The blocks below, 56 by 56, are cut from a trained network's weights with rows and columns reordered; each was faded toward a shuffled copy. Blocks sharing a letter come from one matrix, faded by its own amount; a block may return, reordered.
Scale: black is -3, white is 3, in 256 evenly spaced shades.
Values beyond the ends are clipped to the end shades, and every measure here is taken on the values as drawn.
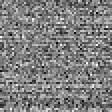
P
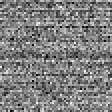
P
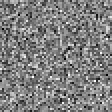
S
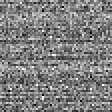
P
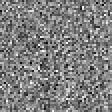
S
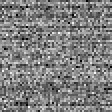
P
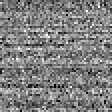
P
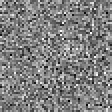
S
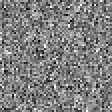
S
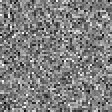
S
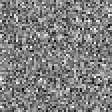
S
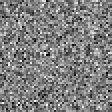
S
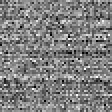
P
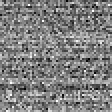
P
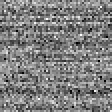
P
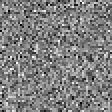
S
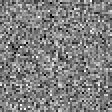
S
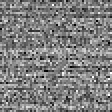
P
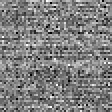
P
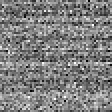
P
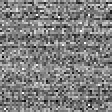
P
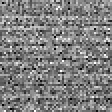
P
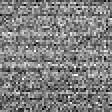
P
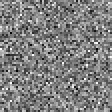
S
